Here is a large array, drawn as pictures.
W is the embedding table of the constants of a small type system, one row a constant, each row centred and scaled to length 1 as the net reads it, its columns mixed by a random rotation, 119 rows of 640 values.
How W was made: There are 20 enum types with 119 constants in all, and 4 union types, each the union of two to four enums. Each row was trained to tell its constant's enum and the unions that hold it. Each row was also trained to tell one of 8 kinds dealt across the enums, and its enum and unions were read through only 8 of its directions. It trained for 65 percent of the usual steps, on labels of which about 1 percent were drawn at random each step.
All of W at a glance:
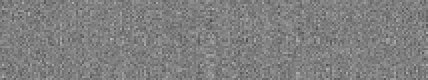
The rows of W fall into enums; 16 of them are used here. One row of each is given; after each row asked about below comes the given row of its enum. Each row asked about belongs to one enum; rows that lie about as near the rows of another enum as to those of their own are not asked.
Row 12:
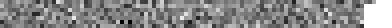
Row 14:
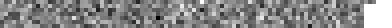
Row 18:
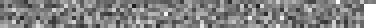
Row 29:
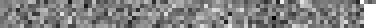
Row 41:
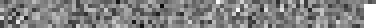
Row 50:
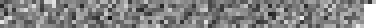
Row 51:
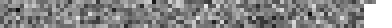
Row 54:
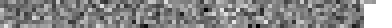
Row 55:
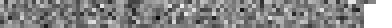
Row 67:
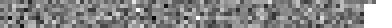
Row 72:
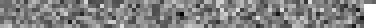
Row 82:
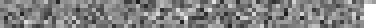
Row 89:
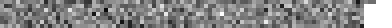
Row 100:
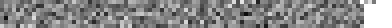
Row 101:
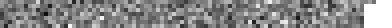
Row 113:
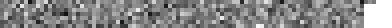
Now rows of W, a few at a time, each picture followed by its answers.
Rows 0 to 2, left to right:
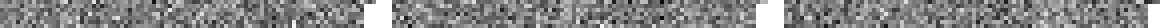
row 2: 113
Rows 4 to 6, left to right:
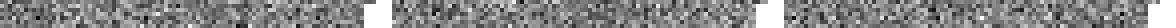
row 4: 67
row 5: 113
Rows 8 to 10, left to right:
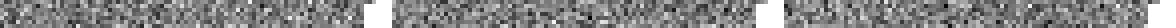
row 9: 12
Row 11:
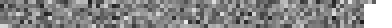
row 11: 72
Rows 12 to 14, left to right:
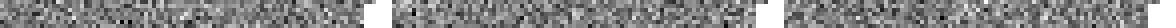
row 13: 82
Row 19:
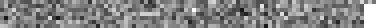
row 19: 18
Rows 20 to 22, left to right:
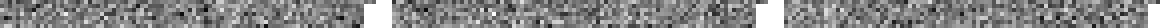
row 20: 100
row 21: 100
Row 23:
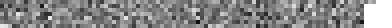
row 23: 72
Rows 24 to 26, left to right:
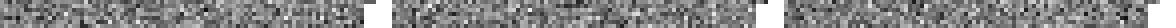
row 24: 67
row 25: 101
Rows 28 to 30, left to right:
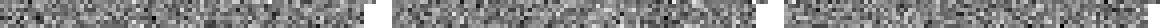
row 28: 67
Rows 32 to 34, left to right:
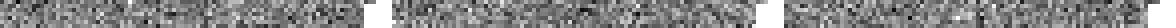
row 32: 100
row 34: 14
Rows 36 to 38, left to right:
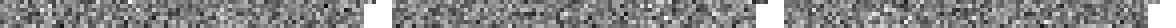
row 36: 54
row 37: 113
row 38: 54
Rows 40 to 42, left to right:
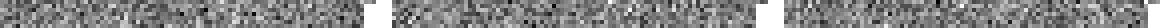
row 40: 100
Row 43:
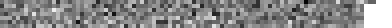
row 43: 51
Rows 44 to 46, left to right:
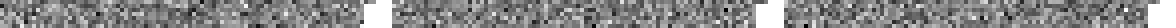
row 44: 54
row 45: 82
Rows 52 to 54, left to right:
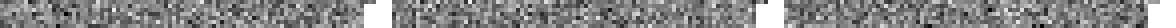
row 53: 101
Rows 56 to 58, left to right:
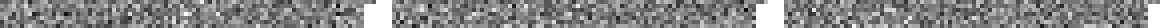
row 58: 54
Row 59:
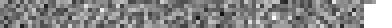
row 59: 113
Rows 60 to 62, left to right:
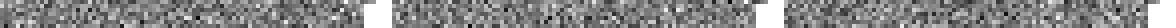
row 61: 55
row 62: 113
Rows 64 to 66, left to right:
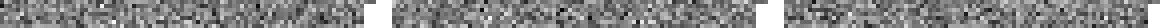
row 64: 72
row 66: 67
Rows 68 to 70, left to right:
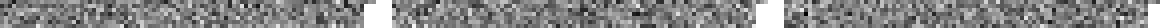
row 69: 54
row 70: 82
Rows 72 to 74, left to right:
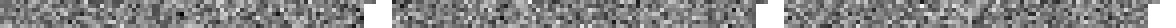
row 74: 14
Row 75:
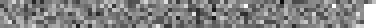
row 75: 55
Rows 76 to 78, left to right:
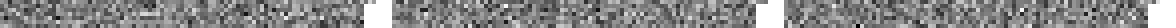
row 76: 18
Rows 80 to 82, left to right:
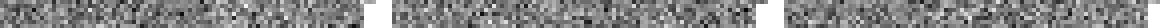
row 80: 54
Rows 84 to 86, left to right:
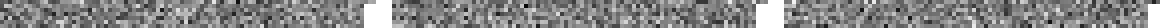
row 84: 14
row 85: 18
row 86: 82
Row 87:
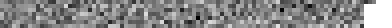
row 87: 12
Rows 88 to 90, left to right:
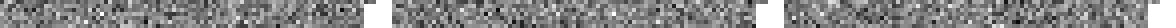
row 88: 100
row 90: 50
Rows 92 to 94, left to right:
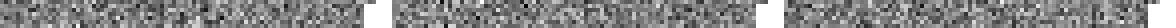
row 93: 82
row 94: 101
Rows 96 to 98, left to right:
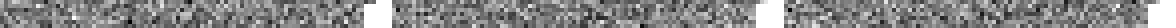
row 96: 55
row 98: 14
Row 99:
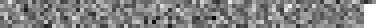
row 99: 55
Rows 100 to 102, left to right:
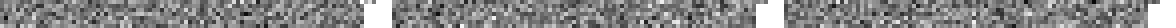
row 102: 101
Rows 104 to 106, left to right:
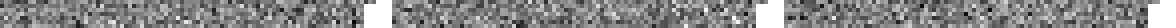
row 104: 72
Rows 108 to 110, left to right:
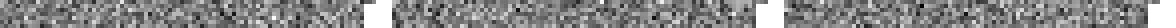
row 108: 113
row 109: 101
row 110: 101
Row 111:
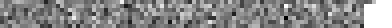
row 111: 55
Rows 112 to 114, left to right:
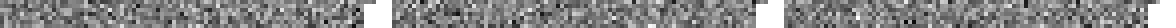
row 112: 72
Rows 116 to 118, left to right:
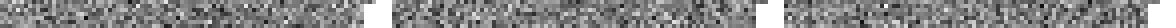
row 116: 82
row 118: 72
